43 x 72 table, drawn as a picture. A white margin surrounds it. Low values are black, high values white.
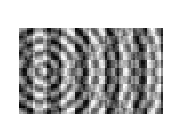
Stripes: upright, repeating 5 times. Slope: none. Average level on the scale: 50%. Rings: centred on the middle left.
